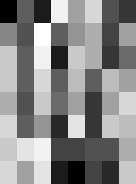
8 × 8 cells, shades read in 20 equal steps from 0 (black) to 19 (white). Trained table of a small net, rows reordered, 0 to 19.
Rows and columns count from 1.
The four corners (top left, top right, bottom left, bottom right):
0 4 16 15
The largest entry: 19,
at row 2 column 3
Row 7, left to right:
15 17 18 5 5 6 6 13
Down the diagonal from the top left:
0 6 18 7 12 4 6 15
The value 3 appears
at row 6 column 4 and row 8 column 7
